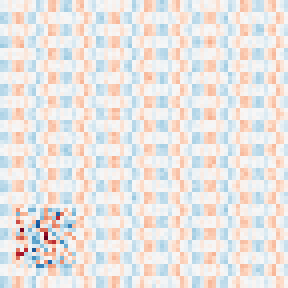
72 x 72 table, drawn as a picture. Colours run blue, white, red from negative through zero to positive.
No single row or column stands out from its neighbours. No overall slope runs across the table. The bottom left is the roughest part. In the bottom left lies a patch that is rougher than the rest. Stripes running up and down repeat 9 times from left to right.
